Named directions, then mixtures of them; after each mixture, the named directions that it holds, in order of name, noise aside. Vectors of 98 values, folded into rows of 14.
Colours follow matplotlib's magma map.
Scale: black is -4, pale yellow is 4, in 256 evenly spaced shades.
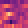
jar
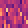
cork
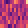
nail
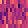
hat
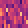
cork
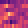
jar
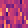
cork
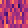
cork, hat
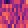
jar, nail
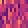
hat, nail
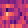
cork, jar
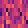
cork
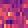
cork, jar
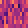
cork, hat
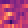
jar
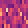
cork
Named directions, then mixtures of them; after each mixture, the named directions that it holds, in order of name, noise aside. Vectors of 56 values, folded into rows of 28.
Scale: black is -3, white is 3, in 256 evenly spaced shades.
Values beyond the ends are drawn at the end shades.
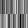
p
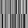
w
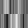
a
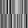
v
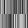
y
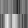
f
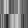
a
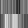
f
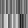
f, p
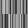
a, p, w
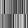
y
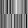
v, y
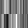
a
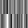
a, f, v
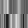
a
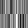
a, p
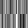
a, p, w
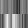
f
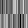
p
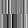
f, v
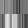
f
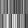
f, v, y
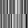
v, w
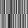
p, y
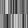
a, v, y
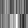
a, f, p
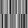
a, v, w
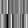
a, f, v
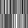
a, v, y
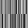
w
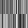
p, w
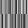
w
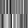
f, p, v
